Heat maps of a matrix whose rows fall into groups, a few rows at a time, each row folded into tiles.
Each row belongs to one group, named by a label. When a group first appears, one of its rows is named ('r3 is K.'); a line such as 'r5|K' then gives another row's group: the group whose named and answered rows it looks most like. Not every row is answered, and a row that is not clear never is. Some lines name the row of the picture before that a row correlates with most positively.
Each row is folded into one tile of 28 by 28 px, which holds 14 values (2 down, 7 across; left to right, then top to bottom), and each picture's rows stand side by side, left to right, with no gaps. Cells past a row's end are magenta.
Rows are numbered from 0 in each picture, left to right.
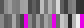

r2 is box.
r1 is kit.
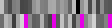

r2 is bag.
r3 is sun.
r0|box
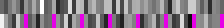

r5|bag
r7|sun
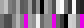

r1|sun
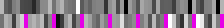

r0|box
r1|kit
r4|sun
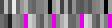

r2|sun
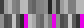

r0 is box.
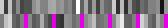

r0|sun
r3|sun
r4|sun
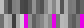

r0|box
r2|sun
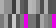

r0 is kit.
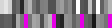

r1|box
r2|bag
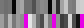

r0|sun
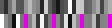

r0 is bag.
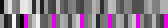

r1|sun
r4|box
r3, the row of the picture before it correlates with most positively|3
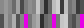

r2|sun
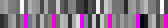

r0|bag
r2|box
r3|kit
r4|sun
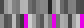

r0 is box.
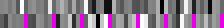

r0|bag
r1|bag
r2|bag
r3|box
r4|box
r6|kit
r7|sun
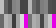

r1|box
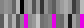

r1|sun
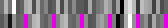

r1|sun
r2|sun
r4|kit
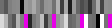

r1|bag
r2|sun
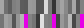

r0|box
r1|kit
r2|bag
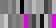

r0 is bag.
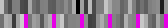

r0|box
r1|box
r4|kit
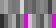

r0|bag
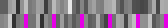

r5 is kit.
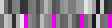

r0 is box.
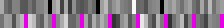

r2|sun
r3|sun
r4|bag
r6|bag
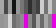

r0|sun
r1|kit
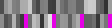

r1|box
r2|box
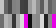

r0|box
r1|bag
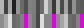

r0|sun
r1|kit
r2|sun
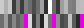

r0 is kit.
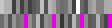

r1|kit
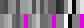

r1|sun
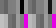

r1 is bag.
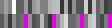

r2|sun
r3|sun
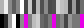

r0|bag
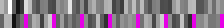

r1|box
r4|kit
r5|box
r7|kit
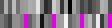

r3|kit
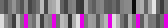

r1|kit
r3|box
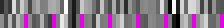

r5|bag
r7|sun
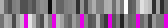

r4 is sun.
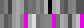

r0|kit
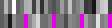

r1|sun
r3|kit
